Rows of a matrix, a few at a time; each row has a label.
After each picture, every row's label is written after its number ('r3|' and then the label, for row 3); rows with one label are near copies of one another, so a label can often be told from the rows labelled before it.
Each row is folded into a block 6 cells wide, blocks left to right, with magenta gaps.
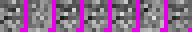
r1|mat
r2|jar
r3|mat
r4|mat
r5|mat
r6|jar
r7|mat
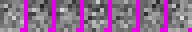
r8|jar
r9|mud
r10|mud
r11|mat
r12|mat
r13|mud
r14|jar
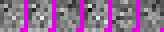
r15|jar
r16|jar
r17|mud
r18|jar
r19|mat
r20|mud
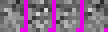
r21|mud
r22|mat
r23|mat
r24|mud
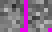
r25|mud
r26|mat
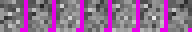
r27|mat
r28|mud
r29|jar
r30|mud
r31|jar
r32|jar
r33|mud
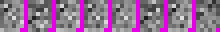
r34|jar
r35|mat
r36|jar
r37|jar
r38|jar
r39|mat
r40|jar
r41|mud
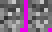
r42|mat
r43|mat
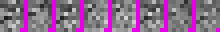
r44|mat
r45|mud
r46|mat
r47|jar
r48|jar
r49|mat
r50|mud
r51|mat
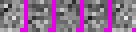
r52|jar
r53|mat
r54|mud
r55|mat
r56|jar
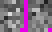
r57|mat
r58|mud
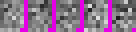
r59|jar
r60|mud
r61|mat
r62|jar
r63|mat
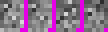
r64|jar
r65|jar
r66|mat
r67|mud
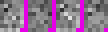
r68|jar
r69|mud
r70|jar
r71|mud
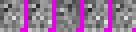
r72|jar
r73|jar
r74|mud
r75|jar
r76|jar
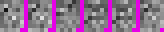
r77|jar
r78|jar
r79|mud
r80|mat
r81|mat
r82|jar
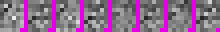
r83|jar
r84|mat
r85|jar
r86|mat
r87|mud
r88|mat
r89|mud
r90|mat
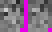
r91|mud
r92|mud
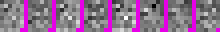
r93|jar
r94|mat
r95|jar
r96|mat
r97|jar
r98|mud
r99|mud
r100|mat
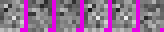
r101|jar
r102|mud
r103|mud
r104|jar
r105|jar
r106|mat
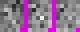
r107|mud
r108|jar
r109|jar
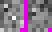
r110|jar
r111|mud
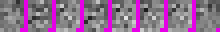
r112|mud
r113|mat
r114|jar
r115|mat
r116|jar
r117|jar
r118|jar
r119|mud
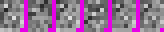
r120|jar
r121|mud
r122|jar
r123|mat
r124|jar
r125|jar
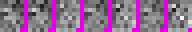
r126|mud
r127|mud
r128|jar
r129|mud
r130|jar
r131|mud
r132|jar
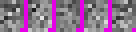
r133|mat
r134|jar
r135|mud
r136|jar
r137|mat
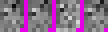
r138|mud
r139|mud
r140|jar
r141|mud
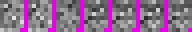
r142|jar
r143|jar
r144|mud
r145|mat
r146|mat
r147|mat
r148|mat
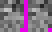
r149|mud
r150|mud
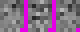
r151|mud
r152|mat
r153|mud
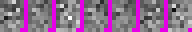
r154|mat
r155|mud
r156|jar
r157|mud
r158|mud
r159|mat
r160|jar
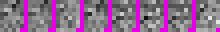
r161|mud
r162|mud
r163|jar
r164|mud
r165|mat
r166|mat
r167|mat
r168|jar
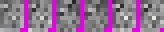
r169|jar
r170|jar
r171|mud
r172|mud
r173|jar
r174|jar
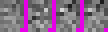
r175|mud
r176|mat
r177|mud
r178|mud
